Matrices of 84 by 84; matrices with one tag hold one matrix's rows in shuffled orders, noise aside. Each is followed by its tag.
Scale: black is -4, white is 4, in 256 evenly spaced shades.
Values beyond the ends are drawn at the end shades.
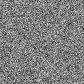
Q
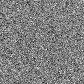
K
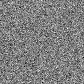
Q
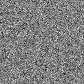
Q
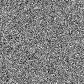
K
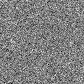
K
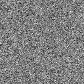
K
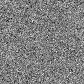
K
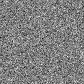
Q
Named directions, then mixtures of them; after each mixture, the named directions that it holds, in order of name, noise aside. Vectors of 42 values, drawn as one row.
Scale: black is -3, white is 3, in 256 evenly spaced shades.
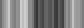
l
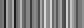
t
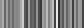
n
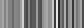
n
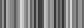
l, n, t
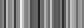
l, n, t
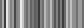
l, n, t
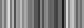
l, t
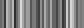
l, t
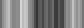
l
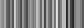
l, n, t
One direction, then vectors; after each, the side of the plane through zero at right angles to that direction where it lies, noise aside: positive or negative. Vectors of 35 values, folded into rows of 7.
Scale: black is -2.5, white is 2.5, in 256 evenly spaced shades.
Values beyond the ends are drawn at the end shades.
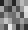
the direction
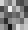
negative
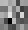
negative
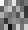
negative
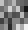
negative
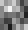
negative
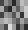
positive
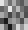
negative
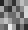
positive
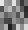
negative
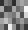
positive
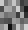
negative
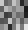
negative
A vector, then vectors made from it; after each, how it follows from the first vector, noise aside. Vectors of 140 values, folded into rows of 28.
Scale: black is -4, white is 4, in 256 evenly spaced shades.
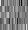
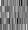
copied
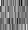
copied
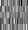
copied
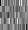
negated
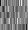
negated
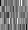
negated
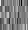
copied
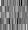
copied
